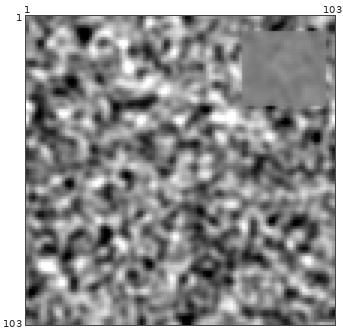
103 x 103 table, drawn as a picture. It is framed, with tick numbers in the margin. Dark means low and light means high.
Calmest part: top right. Ninth with the highest average: top middle. Odd patch: calmer, in the top right. Odd rows or columns: none. Histogram: bell-shaped. Grain: blotchy.
